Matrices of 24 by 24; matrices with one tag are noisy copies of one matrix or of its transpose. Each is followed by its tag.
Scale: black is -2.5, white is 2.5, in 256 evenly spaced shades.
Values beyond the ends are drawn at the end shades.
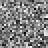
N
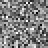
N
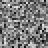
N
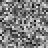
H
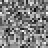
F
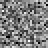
F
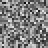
N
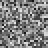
N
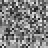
F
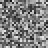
F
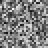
H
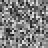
F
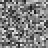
F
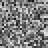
N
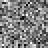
N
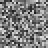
F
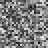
F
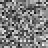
F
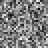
H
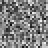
F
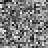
F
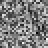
H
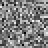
N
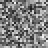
F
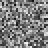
N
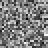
N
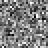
F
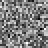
N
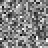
H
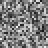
H
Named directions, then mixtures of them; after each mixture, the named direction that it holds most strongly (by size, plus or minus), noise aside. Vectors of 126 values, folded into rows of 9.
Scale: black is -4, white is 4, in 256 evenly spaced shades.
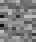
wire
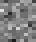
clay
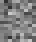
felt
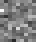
clay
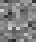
clay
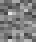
felt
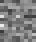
wire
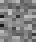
wire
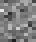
clay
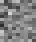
wire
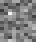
clay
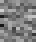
wire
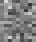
felt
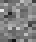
clay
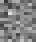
felt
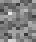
clay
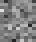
clay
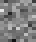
clay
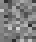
clay
